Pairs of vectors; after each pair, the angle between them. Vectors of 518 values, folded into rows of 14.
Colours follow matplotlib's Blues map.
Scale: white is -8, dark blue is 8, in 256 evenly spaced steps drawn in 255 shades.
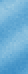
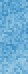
partly opposed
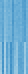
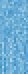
partly opposed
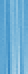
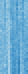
nearly opposite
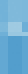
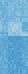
nearly parallel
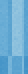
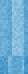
nearly parallel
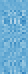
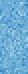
orthogonal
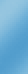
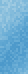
nearly parallel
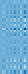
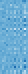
nearly opposite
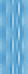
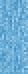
partly aligned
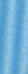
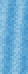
nearly opposite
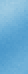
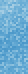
partly aligned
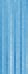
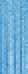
nearly parallel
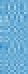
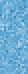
orthogonal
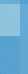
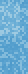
partly aligned
